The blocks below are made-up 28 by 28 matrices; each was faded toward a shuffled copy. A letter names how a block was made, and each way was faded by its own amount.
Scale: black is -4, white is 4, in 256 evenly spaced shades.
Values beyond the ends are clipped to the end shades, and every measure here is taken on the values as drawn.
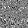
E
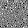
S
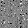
S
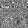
E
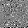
E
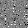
S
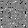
S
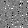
S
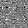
E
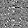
E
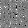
S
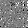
S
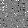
S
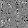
S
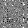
S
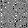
S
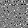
E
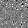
S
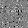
S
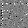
S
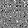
E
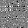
E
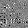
E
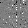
S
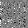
S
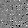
S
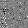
S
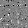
S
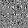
E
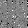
S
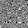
E
